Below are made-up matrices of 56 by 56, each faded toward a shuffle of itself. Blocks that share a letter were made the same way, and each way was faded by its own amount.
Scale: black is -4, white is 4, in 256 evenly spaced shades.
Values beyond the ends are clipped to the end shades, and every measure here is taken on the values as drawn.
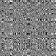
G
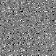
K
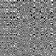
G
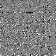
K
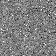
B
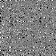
K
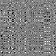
G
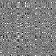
G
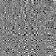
G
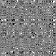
G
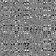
G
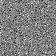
B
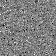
B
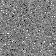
B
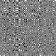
G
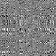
G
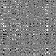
G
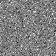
B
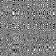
G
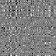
G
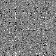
K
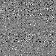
K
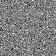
B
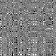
G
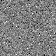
B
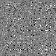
K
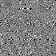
K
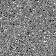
B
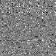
K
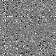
K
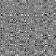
G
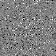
K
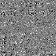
K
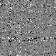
K
